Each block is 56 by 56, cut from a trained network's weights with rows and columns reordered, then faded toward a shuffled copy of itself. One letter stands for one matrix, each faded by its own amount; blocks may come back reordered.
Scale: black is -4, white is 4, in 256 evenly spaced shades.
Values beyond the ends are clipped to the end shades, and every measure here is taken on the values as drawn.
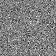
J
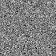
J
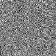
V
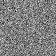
J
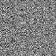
V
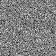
J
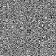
V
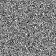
J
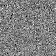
J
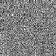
V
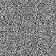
V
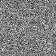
J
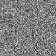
V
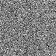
J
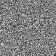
J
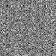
V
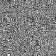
V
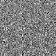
V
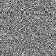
V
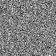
J
